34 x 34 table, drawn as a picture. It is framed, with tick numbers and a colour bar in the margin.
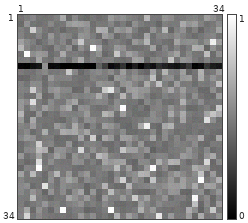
A few values lie far out on both sides of the bulk. There is no overall slope. Row 9 differs from the rows beside it. On average the colour sits 50% of the way up the scale.
